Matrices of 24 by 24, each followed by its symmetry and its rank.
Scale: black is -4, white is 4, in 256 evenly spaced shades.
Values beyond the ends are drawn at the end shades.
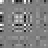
symmetric, rank two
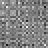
symmetric, rank three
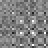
symmetric, rank three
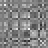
symmetric, rank three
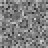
symmetric, full rank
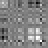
symmetric, rank two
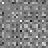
symmetric, rank three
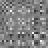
symmetric, rank three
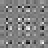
symmetric, rank two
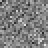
symmetric, full rank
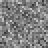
symmetric, full rank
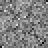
symmetric, full rank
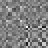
symmetric, rank three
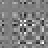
symmetric, rank two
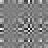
symmetric, rank two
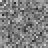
symmetric, full rank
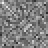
symmetric, full rank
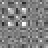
symmetric, rank three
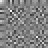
symmetric, rank three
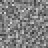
symmetric, full rank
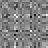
symmetric, rank two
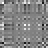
symmetric, rank two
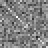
symmetric, full rank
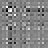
symmetric, rank two
